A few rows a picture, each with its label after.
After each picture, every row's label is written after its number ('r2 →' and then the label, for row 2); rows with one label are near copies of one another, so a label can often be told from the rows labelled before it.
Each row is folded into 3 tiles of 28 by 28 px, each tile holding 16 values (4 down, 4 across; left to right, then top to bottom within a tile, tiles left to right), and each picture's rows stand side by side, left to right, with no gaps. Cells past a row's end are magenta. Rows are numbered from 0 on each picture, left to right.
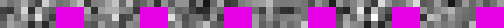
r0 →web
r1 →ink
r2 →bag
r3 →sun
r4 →web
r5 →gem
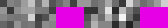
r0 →ink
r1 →web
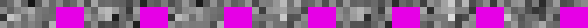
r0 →gem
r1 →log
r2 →gem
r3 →ink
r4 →log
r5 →ink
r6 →bag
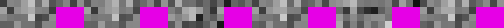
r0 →ink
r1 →ink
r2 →log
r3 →ink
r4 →sun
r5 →ink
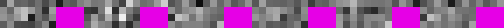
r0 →log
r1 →web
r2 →gem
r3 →log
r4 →sun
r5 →gem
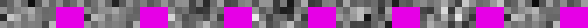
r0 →gem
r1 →gem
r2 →bag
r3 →bag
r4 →log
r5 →web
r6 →gem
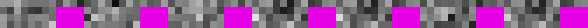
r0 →sun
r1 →gem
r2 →ink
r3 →bag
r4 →bag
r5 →log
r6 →bag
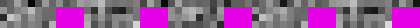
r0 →gem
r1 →sun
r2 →log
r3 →gem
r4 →sun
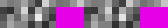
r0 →web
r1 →web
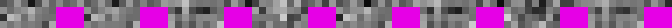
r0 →gem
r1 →gem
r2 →sun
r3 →ink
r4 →gem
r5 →sun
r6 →bag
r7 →sun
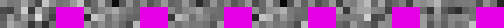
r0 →web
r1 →gem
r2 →gem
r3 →gem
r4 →ink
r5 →sun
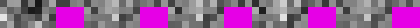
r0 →bag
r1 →ink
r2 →ink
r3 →ink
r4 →ink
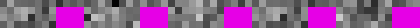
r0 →log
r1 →gem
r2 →ink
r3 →log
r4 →bag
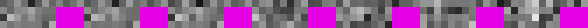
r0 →gem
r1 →gem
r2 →gem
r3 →bag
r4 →log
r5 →sun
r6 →ink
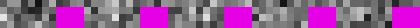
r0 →bag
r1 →ink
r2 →web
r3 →gem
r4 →log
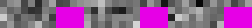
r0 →bag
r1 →sun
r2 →gem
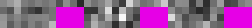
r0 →sun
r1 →web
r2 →bag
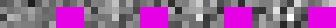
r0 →gem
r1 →ink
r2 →ink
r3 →web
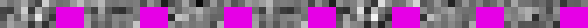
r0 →web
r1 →sun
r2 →gem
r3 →sun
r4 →web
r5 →gem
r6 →log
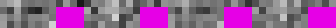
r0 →sun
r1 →ink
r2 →sun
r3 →ink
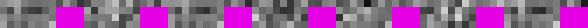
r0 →sun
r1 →ink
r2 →sun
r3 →bag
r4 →gem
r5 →web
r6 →sun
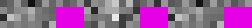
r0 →gem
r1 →ink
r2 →gem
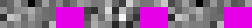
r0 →gem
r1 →web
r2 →gem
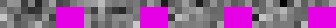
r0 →bag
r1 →sun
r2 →gem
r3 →gem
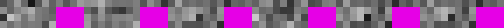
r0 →gem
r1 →sun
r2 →log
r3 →bag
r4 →log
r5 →log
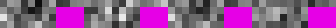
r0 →bag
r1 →web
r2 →bag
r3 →log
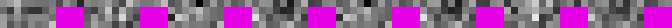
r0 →sun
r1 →web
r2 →gem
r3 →bag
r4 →gem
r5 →bag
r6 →ink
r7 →bag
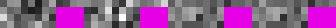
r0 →bag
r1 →web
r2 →log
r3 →log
